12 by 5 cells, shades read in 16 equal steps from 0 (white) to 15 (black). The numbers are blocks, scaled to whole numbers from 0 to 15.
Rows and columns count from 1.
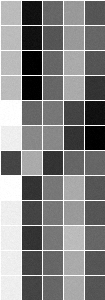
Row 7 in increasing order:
5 9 9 11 12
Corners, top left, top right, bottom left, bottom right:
4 10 1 10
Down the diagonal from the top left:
4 14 9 5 14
